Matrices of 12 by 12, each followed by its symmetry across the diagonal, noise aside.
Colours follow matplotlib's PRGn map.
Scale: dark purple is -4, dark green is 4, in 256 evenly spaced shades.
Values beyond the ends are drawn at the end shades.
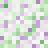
symmetric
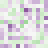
symmetric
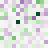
neither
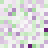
symmetric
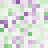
neither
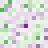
symmetric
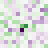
neither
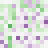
neither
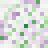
symmetric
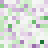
neither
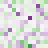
neither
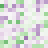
neither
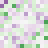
symmetric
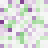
symmetric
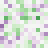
neither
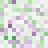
neither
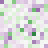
symmetric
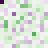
symmetric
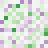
symmetric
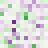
neither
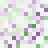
symmetric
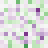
neither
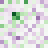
symmetric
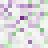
neither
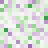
neither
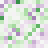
symmetric
